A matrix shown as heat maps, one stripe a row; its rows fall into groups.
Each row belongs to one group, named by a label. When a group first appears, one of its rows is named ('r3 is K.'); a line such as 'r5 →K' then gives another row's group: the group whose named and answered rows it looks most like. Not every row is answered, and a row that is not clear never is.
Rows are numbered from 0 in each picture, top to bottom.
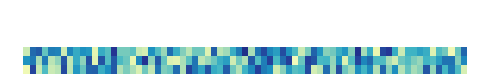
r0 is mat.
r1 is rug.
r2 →rug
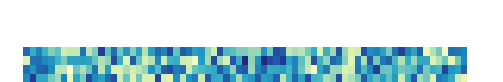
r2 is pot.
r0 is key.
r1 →mat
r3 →rug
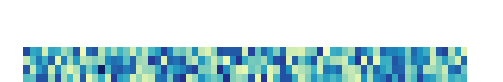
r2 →key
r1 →mat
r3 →key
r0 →pot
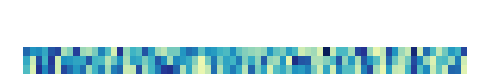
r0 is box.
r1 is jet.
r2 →jet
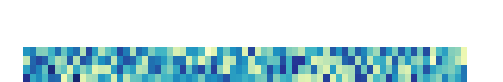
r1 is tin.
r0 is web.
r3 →box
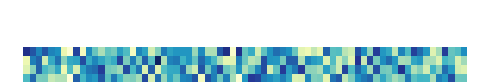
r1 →mat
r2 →tin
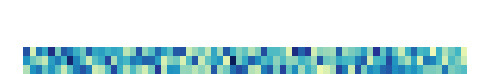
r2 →mat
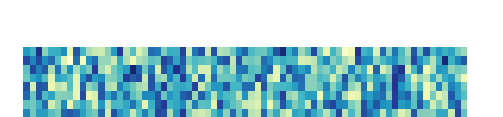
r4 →key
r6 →key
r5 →key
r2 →tin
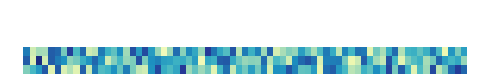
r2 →key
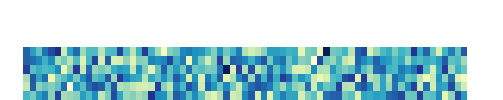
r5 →key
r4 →rug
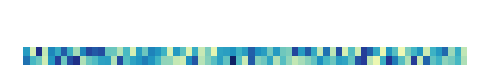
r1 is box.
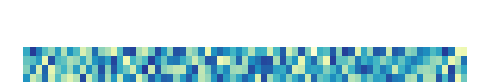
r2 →rug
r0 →tin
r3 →key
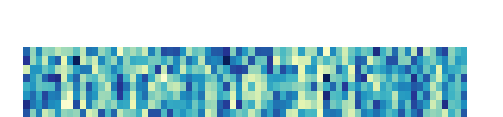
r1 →box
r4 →web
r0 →pot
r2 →mat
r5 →web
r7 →key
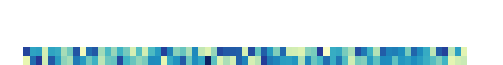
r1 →mat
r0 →pot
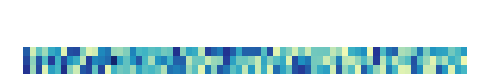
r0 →box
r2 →jet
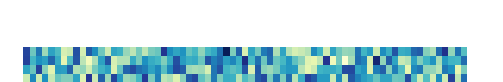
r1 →box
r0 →pot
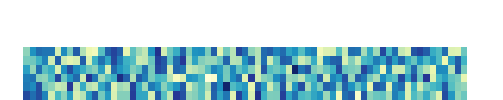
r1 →key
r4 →tin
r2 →jet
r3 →web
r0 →mat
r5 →tin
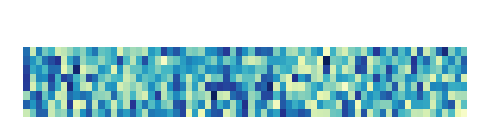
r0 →pot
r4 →pot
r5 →mat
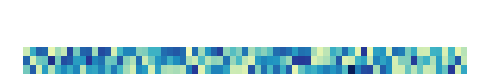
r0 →tin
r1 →jet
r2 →rug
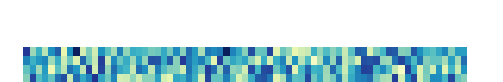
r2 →rug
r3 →rug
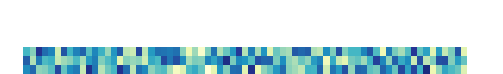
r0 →jet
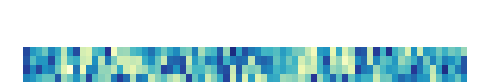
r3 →web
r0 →box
